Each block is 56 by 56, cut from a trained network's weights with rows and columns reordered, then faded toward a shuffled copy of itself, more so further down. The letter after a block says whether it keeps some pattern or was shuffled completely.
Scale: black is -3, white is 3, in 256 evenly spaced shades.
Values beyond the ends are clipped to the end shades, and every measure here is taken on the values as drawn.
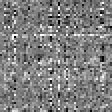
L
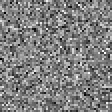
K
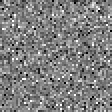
K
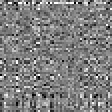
L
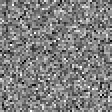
K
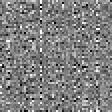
L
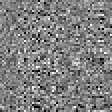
L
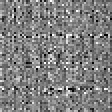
L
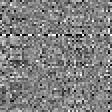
L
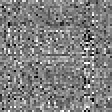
L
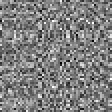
L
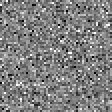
K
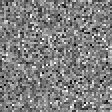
K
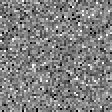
K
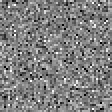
K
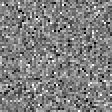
K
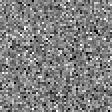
K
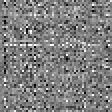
L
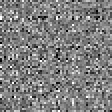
L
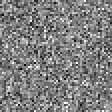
K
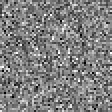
K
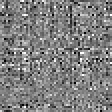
L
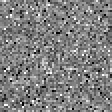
K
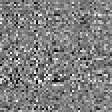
L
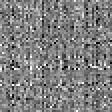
L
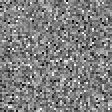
K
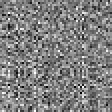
L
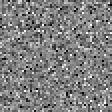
K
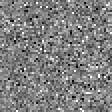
K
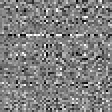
L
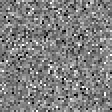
K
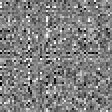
L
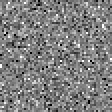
K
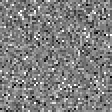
K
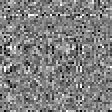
L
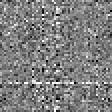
L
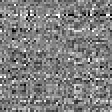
L
